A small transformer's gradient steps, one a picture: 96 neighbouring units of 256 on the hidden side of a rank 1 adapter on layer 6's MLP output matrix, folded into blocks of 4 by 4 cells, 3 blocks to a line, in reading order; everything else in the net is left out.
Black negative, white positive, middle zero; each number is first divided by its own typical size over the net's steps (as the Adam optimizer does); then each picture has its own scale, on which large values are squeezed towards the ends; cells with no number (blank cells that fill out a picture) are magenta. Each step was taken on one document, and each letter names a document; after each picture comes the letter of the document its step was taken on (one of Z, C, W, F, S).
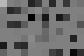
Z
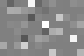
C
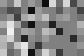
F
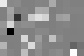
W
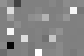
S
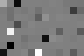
S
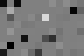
S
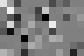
W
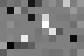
C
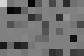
Z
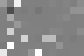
S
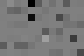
C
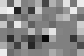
F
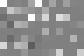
Z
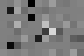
C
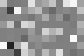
F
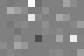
C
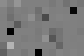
S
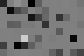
Z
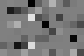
Z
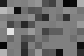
F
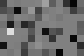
F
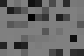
Z
